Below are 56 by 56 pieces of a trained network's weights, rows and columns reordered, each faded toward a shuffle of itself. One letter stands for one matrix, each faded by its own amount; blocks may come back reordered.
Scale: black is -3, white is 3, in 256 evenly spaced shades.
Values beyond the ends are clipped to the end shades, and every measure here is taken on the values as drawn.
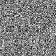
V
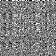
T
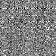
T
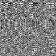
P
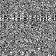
T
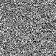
V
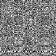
P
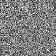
P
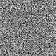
V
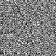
P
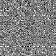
P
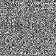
P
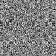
V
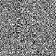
P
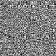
P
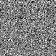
V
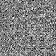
V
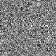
P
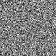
V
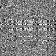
T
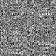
P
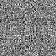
P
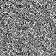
V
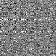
P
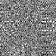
P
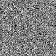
V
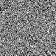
V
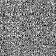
T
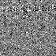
T
